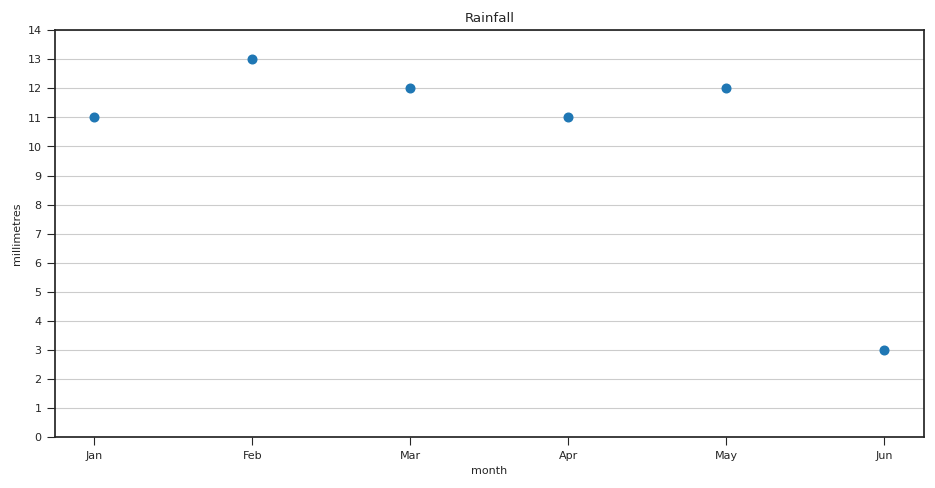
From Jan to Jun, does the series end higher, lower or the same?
lower
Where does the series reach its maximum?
Feb
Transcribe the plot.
Title: Rainfall
x-axis: month, ticks Jan Feb Mar Apr May Jun
y-axis: millimetres, ticks 0 1 2 3 4 5 6 7 8 9 10 11 12 13 14
Values:
11 13 12 11 12 3
